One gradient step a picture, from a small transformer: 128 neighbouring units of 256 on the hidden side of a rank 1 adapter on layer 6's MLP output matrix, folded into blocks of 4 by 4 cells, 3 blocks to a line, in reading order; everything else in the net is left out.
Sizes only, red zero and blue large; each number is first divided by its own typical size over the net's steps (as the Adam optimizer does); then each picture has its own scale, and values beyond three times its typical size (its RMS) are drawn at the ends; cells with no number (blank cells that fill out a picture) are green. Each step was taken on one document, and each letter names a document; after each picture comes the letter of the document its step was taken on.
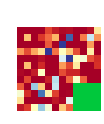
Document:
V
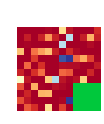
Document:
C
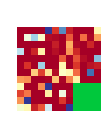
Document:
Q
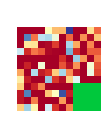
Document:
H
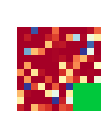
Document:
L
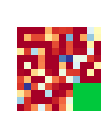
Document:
V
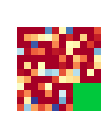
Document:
Q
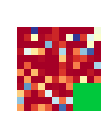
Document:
L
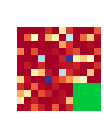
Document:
C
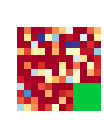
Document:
Q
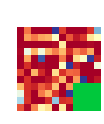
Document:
V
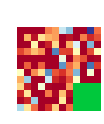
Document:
H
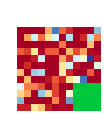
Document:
V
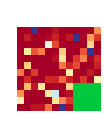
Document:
L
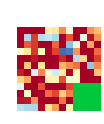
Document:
H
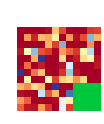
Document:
V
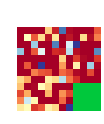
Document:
Q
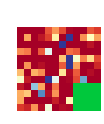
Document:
C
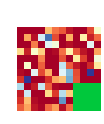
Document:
Q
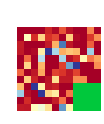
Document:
V
